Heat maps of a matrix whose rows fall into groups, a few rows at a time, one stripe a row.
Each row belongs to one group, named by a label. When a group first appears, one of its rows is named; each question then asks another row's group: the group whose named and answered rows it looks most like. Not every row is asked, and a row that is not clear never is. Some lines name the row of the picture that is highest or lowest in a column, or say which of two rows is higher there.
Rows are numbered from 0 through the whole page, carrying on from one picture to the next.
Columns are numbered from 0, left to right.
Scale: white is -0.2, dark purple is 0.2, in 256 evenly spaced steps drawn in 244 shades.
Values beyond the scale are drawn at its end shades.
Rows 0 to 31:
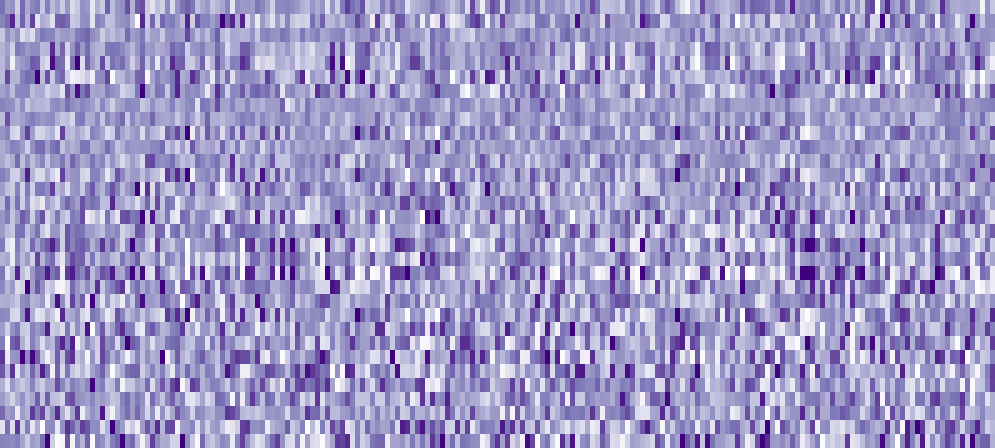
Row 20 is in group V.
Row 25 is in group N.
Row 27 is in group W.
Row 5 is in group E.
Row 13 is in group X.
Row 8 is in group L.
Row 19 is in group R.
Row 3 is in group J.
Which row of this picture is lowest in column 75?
19
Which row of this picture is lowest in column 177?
4
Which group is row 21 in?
W
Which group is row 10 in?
R
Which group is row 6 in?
N
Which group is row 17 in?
R
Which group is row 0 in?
E
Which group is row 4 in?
J
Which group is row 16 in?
N
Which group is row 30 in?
J
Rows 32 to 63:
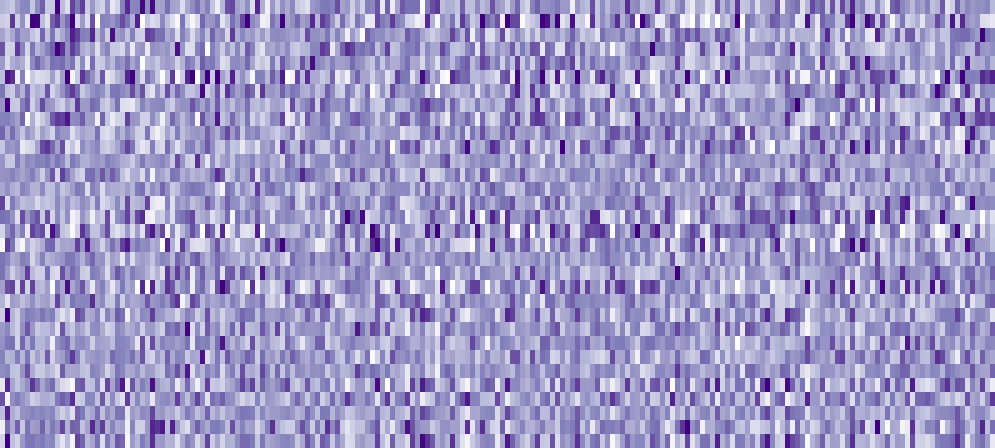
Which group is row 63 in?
L
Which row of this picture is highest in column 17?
49
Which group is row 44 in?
W
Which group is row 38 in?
R
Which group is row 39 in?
L
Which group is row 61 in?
L
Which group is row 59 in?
L
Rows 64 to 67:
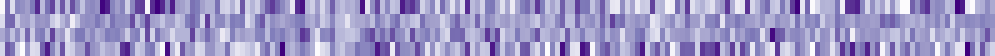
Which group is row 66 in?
X
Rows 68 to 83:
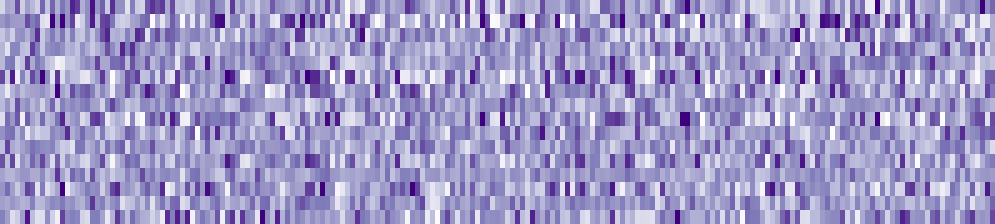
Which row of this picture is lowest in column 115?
75
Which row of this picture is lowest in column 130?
72
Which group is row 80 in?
W
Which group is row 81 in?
X
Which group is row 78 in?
L
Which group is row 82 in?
W
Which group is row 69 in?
W
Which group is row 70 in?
E
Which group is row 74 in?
W
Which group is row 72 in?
V
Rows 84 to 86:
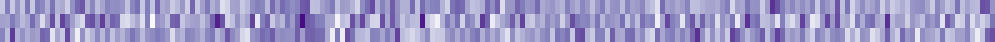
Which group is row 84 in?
X
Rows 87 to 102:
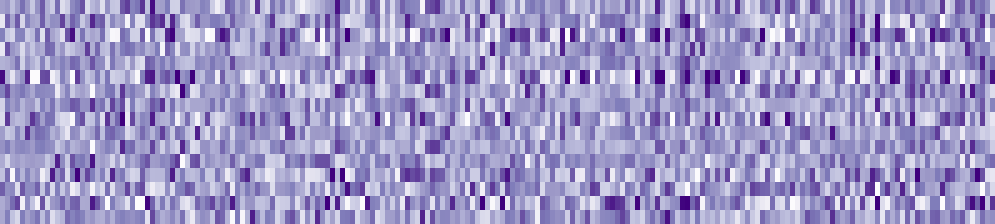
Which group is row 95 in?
L
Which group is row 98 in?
W
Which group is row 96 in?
V
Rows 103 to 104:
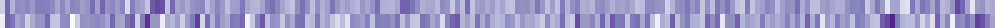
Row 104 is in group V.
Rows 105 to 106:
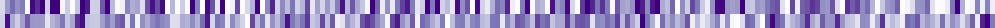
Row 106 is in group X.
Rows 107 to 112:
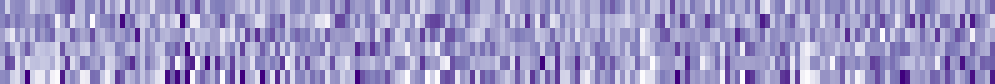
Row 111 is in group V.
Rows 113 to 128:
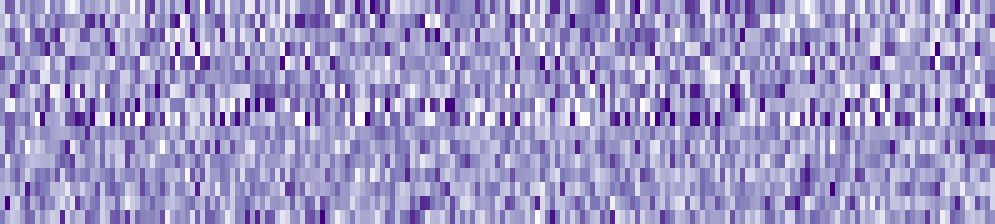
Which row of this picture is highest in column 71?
113
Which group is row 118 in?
N
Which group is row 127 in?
L
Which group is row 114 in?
W
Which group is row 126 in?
V
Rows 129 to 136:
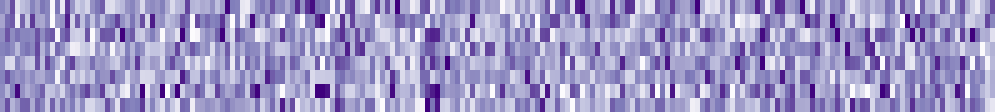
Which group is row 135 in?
N
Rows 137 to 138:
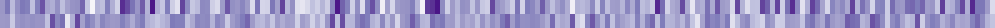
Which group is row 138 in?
J
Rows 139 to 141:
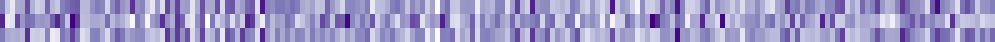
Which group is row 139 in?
R
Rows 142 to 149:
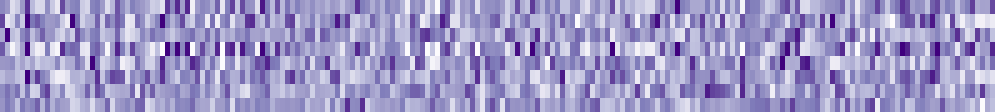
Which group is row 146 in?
W
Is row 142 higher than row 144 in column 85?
No
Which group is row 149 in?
E
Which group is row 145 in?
R
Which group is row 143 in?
V
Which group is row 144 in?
L
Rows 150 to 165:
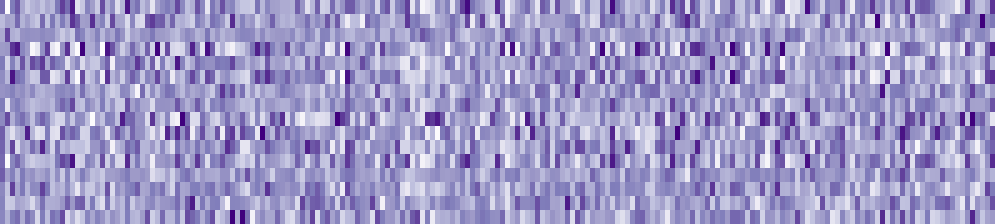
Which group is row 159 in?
R
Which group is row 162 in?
E
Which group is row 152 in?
L
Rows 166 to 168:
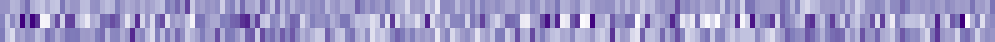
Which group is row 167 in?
N
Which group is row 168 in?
R
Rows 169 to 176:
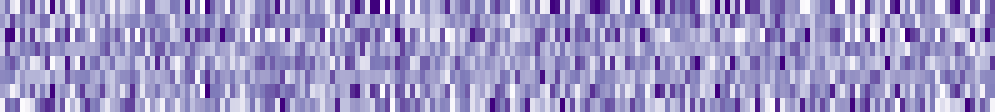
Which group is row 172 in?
E
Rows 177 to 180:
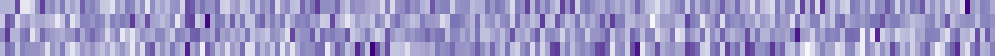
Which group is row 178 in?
V
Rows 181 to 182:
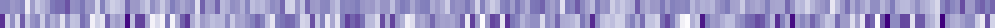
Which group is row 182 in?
E
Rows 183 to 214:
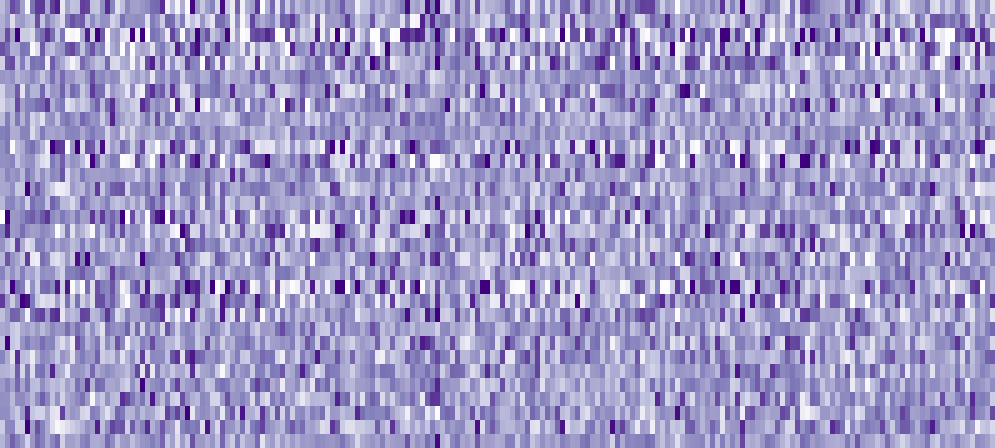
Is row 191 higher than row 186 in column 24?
Yes
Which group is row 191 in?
J
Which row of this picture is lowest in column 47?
194
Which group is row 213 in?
V
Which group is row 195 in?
X
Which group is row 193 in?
J
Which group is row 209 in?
X
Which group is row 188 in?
W
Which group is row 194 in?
W
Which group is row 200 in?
N
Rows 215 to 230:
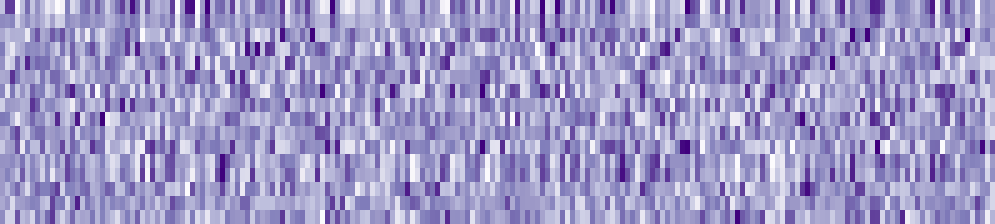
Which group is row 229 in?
J
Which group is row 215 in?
V
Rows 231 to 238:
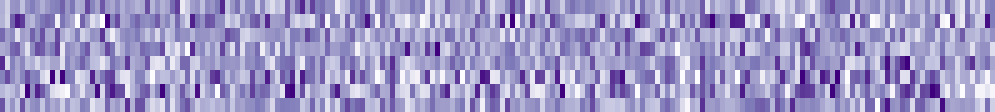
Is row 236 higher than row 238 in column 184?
No
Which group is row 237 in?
V
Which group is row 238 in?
E
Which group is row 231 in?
W
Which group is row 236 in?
W
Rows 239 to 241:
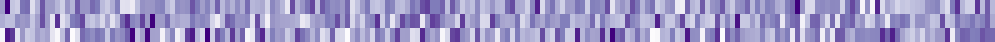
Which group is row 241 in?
V
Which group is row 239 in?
L
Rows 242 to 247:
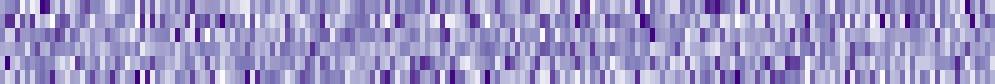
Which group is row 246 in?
L
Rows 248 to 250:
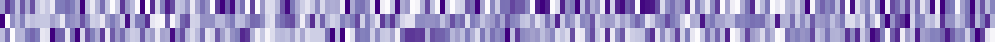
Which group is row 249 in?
E
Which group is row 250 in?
J
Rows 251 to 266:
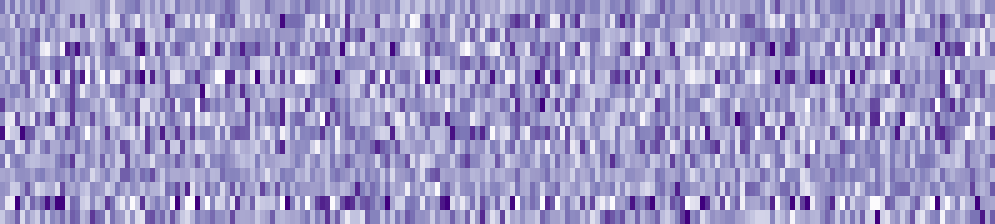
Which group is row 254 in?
N
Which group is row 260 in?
N
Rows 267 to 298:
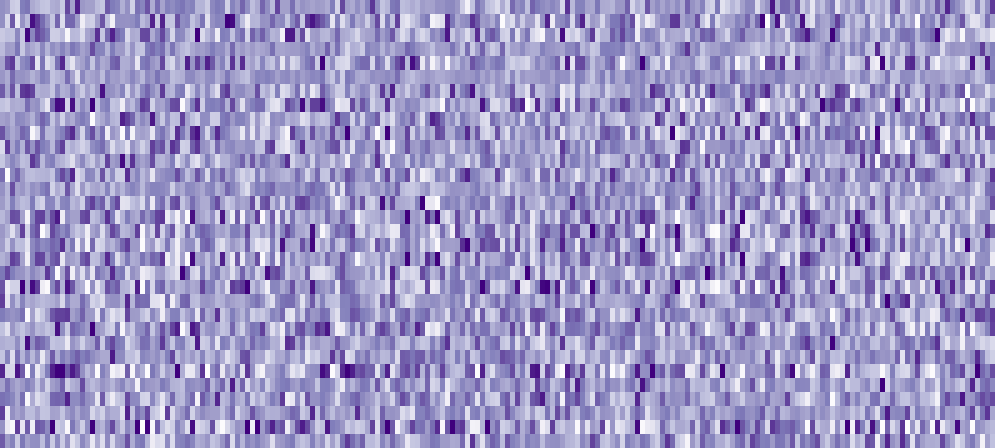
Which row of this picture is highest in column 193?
284
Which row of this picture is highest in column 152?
268
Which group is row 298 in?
E
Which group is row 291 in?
V
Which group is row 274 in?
W
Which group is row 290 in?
W
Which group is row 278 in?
L
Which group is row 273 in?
N
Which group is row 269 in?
V
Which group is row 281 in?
W
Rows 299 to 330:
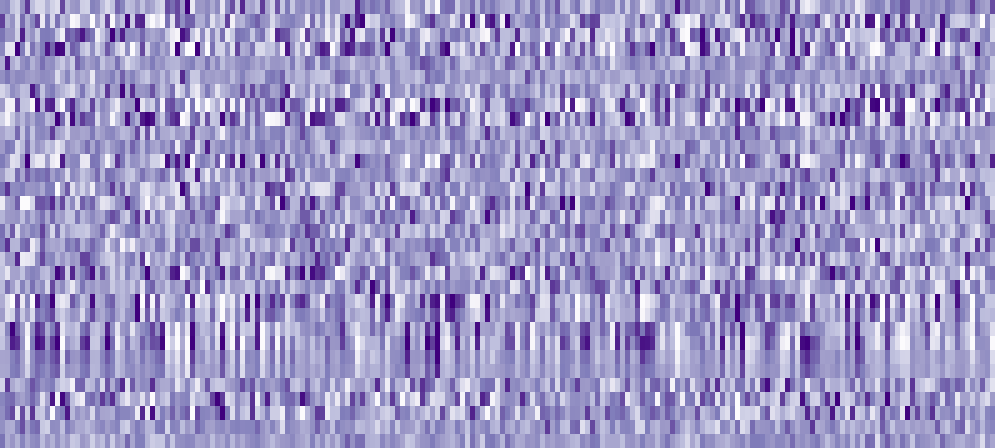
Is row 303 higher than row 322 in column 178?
No
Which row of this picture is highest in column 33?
310
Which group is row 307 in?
W
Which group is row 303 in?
L
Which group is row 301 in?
E
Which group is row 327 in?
W
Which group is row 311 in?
V
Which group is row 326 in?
L
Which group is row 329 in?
N
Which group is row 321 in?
X
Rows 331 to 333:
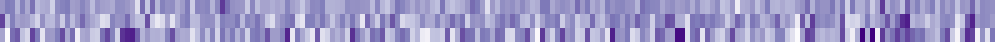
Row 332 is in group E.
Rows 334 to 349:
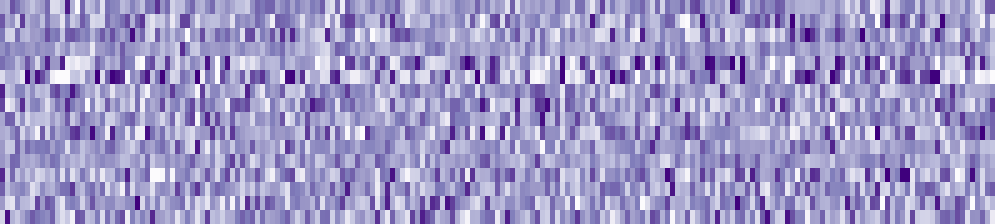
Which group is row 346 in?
E
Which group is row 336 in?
R
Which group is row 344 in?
V
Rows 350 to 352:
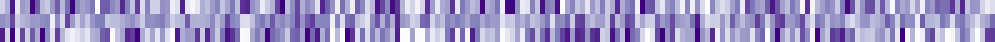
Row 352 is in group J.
